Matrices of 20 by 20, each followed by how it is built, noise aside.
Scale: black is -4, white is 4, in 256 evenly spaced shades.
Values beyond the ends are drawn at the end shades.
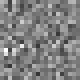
low rank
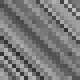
Toeplitz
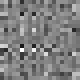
low rank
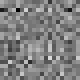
low rank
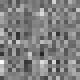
low rank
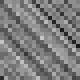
Toeplitz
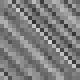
Toeplitz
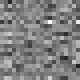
low rank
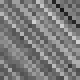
Toeplitz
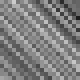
Toeplitz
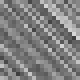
Toeplitz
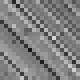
Toeplitz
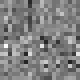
low rank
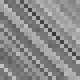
Toeplitz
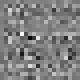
low rank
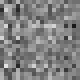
low rank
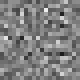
low rank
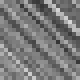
Toeplitz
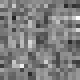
low rank
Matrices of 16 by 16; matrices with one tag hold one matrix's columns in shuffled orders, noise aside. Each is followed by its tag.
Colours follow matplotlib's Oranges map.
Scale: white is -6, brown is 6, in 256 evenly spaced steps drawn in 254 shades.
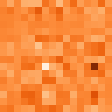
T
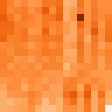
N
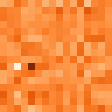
T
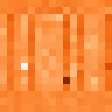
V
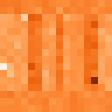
V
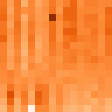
N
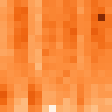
N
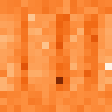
V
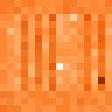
V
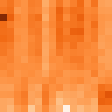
N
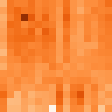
N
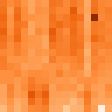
N
